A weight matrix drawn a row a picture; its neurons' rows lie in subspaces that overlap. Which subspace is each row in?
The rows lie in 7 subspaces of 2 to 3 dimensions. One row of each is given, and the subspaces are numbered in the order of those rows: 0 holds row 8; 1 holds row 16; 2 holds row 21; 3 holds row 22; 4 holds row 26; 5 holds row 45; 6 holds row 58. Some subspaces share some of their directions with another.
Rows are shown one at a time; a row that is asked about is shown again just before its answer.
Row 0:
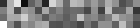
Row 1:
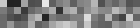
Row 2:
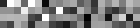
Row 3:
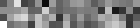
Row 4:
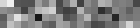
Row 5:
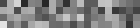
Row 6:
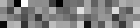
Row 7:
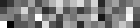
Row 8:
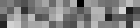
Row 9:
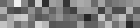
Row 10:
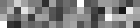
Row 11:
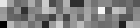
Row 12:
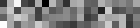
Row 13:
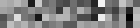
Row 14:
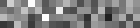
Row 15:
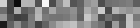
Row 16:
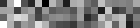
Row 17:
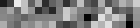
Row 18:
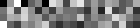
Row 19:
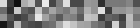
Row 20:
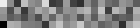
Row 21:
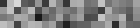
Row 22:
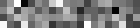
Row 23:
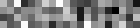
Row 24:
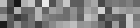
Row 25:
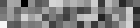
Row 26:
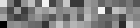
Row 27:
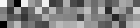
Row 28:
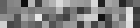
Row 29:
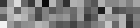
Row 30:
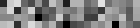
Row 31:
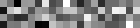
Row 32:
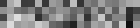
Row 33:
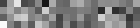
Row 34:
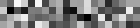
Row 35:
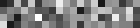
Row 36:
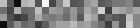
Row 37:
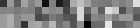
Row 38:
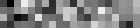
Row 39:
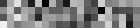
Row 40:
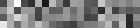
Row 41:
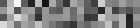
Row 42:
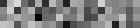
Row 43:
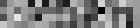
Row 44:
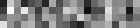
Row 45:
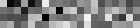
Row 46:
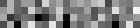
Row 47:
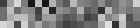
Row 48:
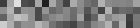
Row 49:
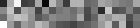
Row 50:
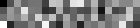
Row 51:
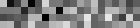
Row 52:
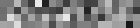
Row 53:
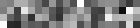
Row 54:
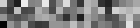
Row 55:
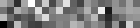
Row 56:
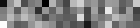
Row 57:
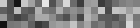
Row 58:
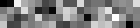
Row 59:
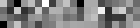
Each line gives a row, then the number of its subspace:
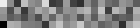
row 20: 4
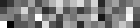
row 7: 4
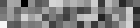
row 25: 6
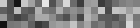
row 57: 1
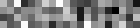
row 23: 3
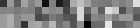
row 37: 3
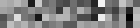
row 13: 3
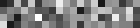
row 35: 6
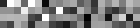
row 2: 5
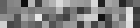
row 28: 6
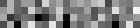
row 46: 2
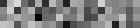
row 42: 2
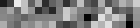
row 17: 6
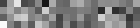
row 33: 2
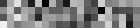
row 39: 4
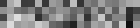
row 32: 0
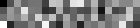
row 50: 4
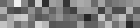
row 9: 1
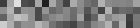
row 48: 0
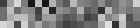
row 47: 1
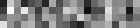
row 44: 1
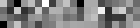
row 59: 0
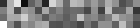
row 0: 6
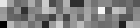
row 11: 4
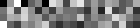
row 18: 4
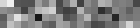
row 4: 6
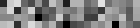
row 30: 2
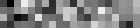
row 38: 6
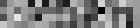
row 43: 4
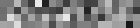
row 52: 2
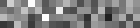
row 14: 5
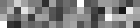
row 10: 0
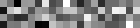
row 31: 1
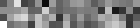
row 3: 2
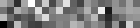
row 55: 5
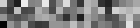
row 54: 1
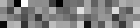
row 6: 3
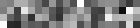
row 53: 0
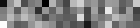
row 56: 3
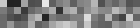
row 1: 5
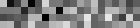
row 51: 5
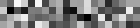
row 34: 1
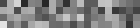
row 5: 1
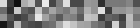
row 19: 2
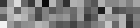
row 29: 4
